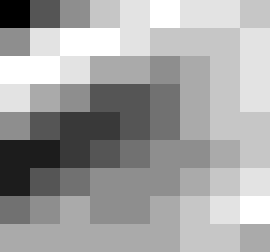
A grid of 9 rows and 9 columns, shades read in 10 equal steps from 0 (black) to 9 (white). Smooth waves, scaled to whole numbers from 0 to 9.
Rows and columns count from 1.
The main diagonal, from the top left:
0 8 8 3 3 5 6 8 6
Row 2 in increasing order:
5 7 7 7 8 8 8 9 9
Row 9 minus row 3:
-3 -3 -2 0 0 1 1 0 -2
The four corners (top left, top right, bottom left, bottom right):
0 7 6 6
